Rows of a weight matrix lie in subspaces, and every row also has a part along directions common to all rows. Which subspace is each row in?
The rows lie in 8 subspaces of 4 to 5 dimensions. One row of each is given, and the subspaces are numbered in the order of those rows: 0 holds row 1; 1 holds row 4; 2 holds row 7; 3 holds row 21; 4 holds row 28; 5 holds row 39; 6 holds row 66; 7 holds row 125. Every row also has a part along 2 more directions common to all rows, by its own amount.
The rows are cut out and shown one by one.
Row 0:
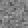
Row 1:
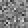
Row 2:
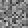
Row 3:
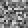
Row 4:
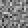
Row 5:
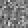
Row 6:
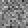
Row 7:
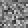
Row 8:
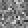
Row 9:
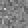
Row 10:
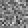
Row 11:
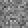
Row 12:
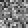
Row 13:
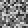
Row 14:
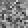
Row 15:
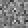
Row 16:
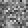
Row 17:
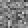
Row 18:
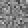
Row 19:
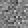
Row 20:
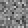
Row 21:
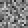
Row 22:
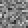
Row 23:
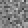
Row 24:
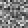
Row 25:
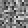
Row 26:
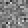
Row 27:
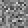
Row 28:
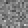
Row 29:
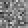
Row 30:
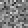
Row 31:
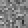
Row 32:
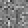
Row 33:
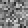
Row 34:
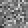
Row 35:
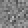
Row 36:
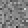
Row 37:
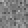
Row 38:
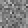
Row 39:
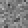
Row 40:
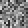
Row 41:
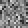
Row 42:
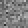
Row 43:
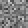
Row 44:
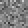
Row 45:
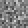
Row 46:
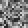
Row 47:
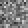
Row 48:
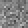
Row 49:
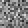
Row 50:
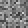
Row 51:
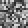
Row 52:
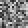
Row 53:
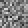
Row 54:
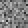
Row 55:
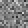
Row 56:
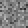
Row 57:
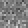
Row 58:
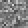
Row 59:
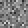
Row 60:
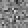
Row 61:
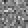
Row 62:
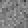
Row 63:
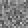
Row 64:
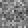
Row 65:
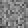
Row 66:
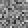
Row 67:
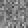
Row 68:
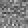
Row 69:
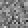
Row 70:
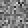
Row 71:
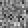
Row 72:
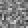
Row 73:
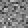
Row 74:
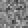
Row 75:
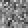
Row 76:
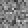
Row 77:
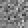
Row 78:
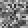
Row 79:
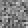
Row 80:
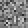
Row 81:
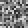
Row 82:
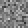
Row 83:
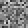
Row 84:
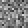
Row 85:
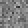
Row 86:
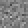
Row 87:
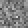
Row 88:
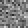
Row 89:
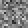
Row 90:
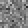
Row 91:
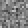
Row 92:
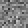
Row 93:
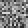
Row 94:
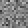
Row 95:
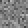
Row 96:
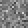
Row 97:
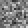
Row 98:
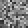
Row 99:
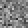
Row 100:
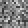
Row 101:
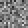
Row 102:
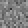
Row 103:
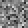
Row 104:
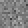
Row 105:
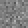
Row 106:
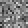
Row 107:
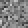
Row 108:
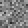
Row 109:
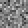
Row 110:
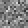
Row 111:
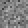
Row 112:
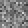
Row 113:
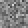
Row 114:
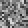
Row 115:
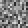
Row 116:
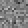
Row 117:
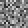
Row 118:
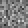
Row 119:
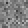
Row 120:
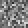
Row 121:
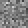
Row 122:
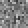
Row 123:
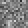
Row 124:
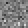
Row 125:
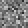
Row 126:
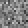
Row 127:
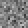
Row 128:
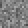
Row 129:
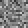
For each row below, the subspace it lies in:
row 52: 6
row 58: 3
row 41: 0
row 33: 4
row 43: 3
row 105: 4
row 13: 3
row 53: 1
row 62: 0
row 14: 6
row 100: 2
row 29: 6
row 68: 1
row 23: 7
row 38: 3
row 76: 5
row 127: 7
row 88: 5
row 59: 3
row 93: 1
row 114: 6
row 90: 3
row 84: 7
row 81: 2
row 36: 0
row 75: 7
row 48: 7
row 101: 3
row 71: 4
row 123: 7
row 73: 1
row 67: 6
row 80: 0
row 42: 5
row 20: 2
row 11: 7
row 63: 0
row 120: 2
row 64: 4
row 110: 2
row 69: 0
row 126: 0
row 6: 7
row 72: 6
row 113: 3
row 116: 5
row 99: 0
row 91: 4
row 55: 5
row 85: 2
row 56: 6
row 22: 6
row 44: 3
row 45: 4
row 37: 1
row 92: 2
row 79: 1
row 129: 5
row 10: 2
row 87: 0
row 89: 4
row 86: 1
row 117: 3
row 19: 7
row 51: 4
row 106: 2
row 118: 2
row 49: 7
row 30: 3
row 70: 2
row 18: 2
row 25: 4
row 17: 5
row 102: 0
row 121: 4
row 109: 0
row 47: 5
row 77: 7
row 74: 3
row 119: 0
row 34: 7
